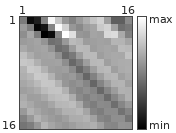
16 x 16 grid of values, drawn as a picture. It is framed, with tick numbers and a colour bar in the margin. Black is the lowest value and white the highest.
Ninth with the lowest average: top left. Seam: horizontal, 20% of the way down, the bottom part calmer. Histogram: skewed, a long tail of low values. Roughest part: top left.
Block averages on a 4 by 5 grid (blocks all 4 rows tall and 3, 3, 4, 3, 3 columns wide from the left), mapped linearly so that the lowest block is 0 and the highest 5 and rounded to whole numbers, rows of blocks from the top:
01452 | 53244 | 45214 | 33421
